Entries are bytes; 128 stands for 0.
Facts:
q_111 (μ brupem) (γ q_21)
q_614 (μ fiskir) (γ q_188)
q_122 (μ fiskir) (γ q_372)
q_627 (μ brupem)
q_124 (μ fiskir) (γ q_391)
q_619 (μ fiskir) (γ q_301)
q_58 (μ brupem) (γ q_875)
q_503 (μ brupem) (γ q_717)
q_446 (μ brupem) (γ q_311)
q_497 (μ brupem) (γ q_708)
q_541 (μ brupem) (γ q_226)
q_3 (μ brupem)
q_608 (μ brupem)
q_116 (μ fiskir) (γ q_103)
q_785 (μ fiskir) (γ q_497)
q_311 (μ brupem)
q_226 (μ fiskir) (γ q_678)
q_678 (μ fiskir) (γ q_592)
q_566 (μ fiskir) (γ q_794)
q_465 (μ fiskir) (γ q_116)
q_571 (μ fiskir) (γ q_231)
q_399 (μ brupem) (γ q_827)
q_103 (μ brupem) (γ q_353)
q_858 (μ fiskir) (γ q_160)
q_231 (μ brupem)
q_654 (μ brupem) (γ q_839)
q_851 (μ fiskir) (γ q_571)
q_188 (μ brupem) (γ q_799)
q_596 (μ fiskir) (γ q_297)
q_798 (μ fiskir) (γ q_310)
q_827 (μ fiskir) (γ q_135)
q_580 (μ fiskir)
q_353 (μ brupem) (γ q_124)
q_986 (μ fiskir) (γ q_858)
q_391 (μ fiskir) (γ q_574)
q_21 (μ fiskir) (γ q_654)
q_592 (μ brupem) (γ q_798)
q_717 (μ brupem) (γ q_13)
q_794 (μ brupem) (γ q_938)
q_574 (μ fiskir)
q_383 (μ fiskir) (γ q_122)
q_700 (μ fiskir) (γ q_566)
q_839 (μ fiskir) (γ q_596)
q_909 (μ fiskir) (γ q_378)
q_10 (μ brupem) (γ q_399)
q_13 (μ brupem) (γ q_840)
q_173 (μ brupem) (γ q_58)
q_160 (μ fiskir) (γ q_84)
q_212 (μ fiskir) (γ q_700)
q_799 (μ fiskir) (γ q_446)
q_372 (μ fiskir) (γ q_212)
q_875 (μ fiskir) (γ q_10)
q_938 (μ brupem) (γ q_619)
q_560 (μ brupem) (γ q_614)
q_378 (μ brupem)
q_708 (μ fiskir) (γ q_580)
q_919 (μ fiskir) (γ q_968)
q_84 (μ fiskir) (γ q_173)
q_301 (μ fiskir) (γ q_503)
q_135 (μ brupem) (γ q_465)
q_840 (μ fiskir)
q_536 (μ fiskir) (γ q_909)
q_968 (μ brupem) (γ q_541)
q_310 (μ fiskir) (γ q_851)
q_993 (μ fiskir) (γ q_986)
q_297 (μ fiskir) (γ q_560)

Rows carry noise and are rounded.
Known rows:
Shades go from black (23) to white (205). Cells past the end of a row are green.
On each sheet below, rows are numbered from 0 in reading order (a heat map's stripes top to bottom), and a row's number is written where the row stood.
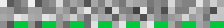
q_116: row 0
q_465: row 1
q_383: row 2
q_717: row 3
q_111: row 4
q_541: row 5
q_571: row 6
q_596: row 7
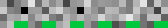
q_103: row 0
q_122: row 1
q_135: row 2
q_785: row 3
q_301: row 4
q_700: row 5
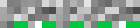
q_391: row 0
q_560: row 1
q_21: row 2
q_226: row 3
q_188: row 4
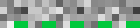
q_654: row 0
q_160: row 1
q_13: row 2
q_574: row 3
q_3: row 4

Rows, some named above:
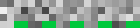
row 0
q_58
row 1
q_566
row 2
q_919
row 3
q_799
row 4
q_619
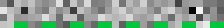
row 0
q_10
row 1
q_840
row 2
q_700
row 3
q_391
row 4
q_875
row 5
q_993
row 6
q_135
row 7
q_592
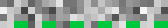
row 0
q_58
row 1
q_938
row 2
q_124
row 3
q_84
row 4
q_968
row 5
q_173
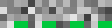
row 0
q_311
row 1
q_503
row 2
q_301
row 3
q_794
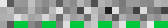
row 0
q_827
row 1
q_840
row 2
q_13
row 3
q_399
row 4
q_231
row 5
q_446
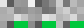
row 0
q_827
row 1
q_116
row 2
q_875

